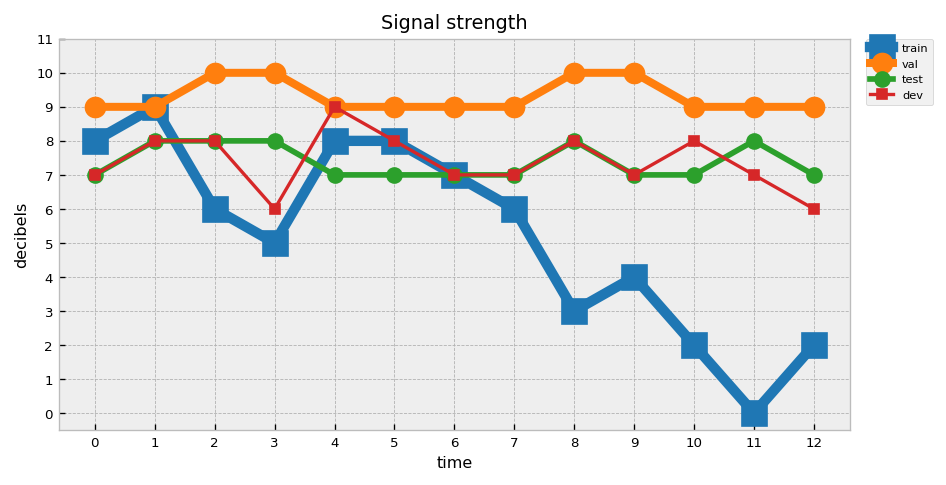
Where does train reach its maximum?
1
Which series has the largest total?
val
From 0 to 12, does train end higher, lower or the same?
lower
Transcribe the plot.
Title: Signal strength
x-axis: time, ticks 0 1 2 3 4 5 6 7 8 9 10 11 12
y-axis: decibels, ticks 0 1 2 3 4 5 6 7 8 9 10 11
Legend: train, val, test, dev
Values:
train: 8 9 6 5 8 8 7 6 3 4 2 0 2
val: 9 9 10 10 9 9 9 9 10 10 9 9 9
test: 7 8 8 8 7 7 7 7 8 7 7 8 7
dev: 7 8 8 6 9 8 7 7 8 7 8 7 6
